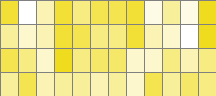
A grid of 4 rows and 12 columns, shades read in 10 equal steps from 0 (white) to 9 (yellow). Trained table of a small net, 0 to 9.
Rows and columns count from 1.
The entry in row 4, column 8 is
2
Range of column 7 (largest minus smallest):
3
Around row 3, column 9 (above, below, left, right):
3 7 2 5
